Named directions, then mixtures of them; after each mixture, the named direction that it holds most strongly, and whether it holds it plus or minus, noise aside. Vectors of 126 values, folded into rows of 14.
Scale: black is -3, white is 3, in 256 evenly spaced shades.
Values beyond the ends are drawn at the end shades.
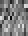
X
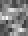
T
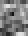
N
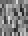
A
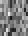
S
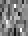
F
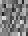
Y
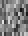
A, plus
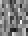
S, plus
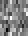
S, minus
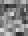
N, minus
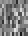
A, minus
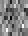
X, plus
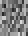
Y, plus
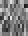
X, minus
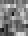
N, plus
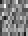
Y, minus
